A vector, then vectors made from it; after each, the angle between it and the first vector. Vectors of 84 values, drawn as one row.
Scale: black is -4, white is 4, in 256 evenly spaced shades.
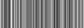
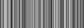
nearly opposite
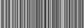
partly aligned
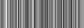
orthogonal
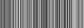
partly aligned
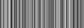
nearly opposite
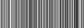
orthogonal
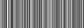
orthogonal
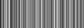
nearly opposite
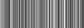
orthogonal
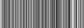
partly aligned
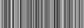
nearly parallel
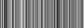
partly aligned
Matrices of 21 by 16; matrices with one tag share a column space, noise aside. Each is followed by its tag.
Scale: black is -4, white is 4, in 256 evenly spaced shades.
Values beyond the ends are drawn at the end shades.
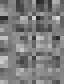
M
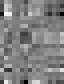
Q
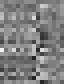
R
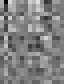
M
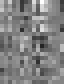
M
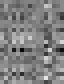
R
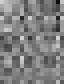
M
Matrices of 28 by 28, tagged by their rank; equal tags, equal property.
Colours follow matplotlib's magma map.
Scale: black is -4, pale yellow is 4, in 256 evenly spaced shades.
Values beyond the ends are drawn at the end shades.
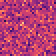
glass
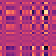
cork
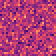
glass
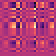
cork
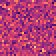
glass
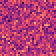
glass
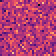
glass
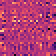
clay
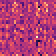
clay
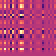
cork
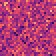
glass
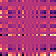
cork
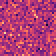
glass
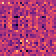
clay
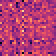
clay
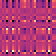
cork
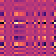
cork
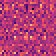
clay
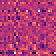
clay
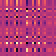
cork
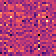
clay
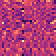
clay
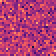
glass
